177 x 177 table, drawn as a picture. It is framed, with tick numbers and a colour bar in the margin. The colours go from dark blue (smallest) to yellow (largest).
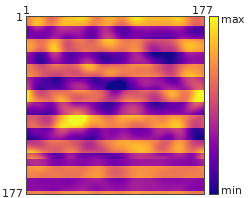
No lone cell stands out from its neighbours. Stripes running across repeat 7 times from top to bottom. The bottom part is calmer, past a seam about 80% of the way down. The ninth with the lowest average is the centre. There is no overall slope.
